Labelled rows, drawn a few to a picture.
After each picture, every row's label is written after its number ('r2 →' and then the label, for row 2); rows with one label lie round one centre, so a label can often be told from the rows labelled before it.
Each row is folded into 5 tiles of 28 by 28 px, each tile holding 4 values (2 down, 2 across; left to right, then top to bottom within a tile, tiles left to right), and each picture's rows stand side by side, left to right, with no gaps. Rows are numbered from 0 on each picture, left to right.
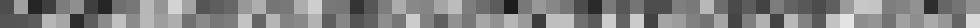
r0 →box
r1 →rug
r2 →rug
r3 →rug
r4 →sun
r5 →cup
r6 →rug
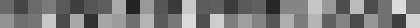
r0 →sun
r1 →sun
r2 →rug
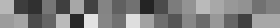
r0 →cup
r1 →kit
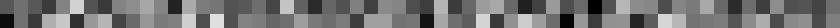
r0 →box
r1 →sun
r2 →cup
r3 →box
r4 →box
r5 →cup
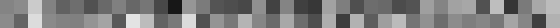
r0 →rug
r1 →sun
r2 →sun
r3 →rug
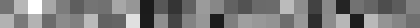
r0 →rug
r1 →box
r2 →cup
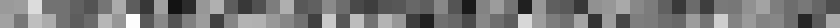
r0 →rug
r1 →box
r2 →sun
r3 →box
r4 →kit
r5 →kit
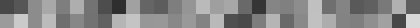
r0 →kit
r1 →kit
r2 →rug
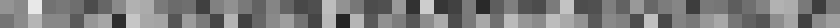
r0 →rug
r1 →cup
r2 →sun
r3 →cup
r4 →cup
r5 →kit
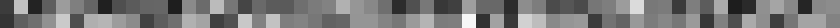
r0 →box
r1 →box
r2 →kit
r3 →sun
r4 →kit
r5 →box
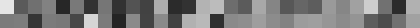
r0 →cup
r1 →box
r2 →kit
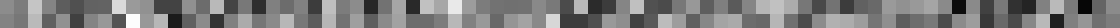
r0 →rug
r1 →cup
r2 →sun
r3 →rug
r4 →box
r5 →kit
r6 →kit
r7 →box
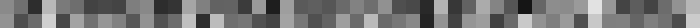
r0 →sun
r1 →sun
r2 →cup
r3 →box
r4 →rug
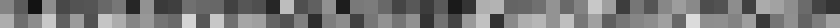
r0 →sun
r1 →sun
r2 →cup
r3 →box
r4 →rug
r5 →kit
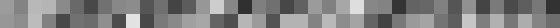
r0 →rug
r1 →box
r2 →kit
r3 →sun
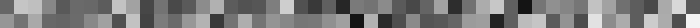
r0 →rug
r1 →box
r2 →cup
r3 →box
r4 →rug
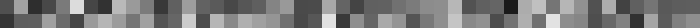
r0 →box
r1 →sun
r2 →sun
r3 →rug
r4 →cup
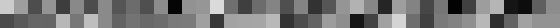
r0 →cup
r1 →box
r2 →box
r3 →box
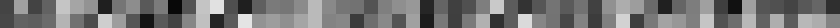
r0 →box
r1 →box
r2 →rug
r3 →box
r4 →box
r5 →sun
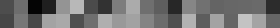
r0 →box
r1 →sun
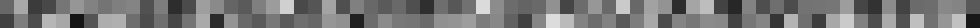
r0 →box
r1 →box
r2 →cup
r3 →kit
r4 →kit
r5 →cup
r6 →sun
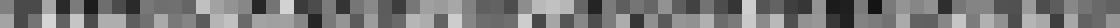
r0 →sun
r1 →kit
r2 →cup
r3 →rug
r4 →cup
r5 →sun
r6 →box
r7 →cup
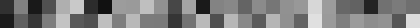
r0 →box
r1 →cup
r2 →rug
